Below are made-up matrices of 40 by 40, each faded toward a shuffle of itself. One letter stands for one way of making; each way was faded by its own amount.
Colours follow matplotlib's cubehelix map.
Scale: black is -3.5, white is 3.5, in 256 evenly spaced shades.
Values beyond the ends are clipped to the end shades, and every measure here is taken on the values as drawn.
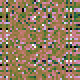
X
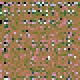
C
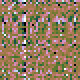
X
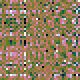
X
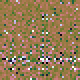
C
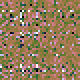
C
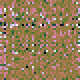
C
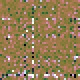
C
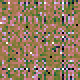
X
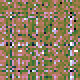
X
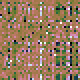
X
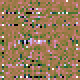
C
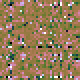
C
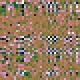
X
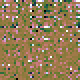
C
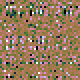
C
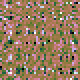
C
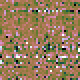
C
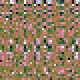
X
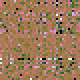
C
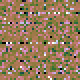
C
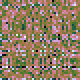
X
